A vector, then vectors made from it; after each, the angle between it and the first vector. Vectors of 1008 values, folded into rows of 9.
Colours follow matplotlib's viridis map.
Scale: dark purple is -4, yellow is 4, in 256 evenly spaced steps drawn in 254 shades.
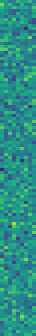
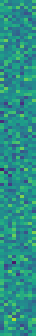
partly aligned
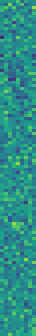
partly aligned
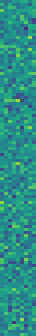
partly aligned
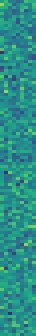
partly aligned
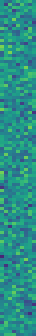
partly aligned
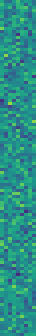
partly aligned
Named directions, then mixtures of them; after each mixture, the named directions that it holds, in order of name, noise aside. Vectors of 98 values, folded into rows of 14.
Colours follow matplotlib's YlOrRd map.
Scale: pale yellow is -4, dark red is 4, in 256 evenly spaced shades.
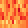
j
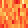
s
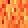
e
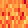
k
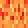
e, j, k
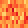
e, k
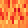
e, j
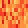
e, s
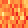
e, j, k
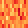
j, k, s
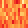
s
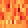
j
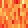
s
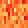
e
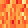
e, k, s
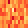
e, k
